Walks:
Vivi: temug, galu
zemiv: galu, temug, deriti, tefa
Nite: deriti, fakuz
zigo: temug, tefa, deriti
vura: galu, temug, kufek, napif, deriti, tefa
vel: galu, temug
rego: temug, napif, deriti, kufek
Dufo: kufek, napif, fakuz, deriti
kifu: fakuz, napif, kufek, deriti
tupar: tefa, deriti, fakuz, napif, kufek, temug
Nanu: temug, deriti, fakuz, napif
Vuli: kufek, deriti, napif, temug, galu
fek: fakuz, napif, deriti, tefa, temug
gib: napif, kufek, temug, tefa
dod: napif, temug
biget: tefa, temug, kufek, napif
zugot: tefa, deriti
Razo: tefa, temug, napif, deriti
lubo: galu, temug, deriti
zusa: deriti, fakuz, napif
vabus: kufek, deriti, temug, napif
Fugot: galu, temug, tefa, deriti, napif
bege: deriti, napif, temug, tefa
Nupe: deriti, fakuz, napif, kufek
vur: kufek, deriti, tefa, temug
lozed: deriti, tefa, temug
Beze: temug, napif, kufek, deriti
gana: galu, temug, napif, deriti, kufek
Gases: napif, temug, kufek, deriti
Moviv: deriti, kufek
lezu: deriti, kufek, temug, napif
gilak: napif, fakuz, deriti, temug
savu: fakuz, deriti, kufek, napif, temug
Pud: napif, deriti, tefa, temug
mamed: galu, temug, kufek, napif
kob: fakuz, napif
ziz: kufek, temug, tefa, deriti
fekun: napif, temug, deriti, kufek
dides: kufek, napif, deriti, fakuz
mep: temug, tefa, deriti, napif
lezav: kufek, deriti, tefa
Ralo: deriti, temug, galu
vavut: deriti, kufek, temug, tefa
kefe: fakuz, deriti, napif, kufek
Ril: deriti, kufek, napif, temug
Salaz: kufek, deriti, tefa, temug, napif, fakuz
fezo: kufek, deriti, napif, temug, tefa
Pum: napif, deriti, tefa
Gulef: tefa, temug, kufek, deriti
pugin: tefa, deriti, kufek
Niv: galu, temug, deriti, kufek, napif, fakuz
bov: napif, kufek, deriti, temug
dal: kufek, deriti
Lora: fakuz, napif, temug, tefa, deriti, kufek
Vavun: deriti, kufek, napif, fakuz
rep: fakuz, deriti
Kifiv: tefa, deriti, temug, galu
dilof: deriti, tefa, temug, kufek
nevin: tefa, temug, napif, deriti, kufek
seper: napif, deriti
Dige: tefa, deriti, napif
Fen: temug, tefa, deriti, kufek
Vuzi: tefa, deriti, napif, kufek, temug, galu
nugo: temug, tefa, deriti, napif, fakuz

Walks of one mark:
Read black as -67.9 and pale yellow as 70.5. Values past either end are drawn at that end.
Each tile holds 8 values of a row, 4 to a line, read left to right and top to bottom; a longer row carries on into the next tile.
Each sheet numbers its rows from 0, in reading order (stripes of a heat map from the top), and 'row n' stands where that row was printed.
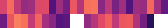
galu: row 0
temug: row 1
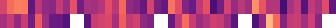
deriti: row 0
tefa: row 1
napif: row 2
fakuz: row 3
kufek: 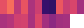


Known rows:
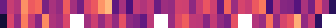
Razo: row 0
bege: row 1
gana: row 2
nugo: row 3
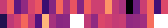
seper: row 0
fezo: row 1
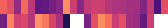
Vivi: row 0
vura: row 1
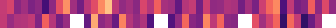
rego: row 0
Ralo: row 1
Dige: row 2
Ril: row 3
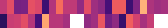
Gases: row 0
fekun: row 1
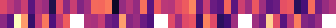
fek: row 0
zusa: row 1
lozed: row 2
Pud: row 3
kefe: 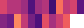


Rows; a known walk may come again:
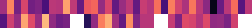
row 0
Beze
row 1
rep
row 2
lezav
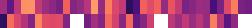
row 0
Kifiv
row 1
dal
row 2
Fen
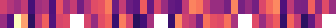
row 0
savu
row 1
lozed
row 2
Vuzi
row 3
Ril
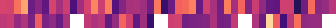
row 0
vavut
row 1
Nite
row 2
Nupe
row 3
bov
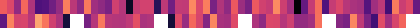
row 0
Vivi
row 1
gib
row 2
Razo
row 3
fezo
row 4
kefe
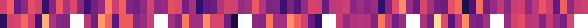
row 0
seper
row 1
tupar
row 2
Nanu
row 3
mep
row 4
rego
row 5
Pud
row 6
gana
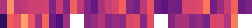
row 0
lubo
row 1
pugin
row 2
nevin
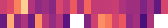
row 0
Ralo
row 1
zemiv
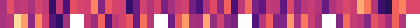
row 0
vel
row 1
Salaz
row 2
mamed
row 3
biget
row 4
Vuli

